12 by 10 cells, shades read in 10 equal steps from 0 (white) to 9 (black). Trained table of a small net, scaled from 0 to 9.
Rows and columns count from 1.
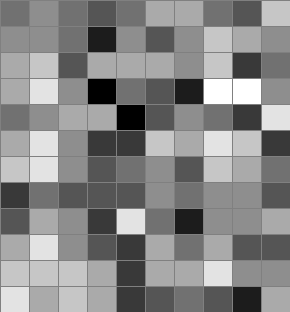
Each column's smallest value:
1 1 2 3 1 2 3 0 0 1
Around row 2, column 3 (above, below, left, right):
5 6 4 8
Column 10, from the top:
2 4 5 4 1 7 5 6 3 6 4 3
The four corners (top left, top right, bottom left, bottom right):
5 2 1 3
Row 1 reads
5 4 5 6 5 3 3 5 6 2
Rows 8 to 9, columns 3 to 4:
6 6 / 4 7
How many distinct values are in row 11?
5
